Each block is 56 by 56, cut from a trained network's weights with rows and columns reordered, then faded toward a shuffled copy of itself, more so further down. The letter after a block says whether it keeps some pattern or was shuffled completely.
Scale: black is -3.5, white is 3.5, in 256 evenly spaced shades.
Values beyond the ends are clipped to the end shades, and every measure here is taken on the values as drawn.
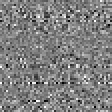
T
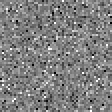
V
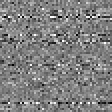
T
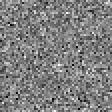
V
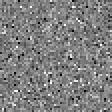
V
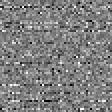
T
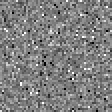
V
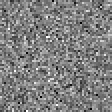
V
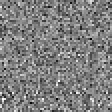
T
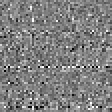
T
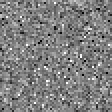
V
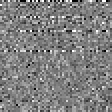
T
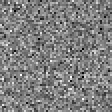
V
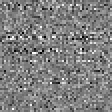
T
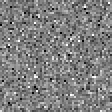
V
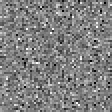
V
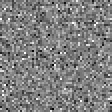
V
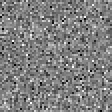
V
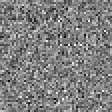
T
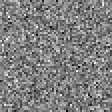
V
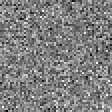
V
